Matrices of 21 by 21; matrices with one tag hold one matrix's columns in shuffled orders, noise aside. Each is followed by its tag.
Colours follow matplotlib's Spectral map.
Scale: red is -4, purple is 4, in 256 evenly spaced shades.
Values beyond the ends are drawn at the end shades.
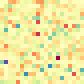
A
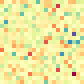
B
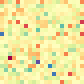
A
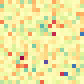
A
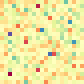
B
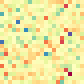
B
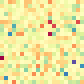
A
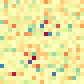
A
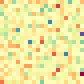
B
